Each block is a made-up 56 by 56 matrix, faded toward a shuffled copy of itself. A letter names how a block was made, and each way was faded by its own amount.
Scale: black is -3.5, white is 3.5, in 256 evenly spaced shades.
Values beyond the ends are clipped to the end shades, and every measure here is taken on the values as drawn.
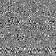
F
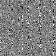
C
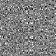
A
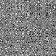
A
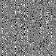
C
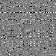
F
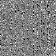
C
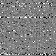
F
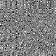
A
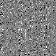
C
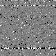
F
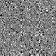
A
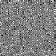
A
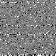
F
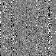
C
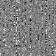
C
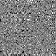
A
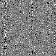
C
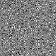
A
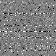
F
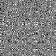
A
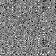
A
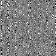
C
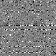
F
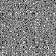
A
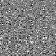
A
